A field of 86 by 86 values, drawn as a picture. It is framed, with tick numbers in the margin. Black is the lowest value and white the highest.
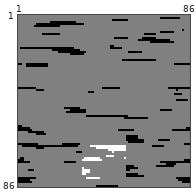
Calmest part: middle left. Ninth with the highest average: bottom middle. Grain: streaks across. Mirror symmetry: none. Odd patch: higher, in the bottom middle. Slope: none.
